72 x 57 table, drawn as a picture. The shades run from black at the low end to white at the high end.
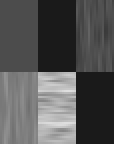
The table splits into 2 rows of 3 panels. Panel 1,1: low, flat. Panel 1,2: very low, flat. Panel 1,3: low, streaked downward, faint in contrast. Panel 2,1: middling, streaked downward, faint in contrast. Panel 2,2: high, streaked across. Panel 2,3: very low, flat.
